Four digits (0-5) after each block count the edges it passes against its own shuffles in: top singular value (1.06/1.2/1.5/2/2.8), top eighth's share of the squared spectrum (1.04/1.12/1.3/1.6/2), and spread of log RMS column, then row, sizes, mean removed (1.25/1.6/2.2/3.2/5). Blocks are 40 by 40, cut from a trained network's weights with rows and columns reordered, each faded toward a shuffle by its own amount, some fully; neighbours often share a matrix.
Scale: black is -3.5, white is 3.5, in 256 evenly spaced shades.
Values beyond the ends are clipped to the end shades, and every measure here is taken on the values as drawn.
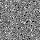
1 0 0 0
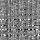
3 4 0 3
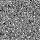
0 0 0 0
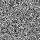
0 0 0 0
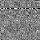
3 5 0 2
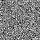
0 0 0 0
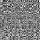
3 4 2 2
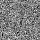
0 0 0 0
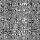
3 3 0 3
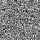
1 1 0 0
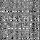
3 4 0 3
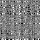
3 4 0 3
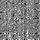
3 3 0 2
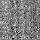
2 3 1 2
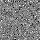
1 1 0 0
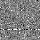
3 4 0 2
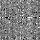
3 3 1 2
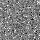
0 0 0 0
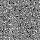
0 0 0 0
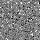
0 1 0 0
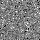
0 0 0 0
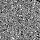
0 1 0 0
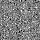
0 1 0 0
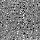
1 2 2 0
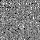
1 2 0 1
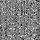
2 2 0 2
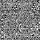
2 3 2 0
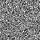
2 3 1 0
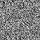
2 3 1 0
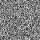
3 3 1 0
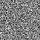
2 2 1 0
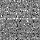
2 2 2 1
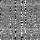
3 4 3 0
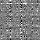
3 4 3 0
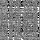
3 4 3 0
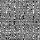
2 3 3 0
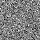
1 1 0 0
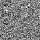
3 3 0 0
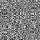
3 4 2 1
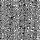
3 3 0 1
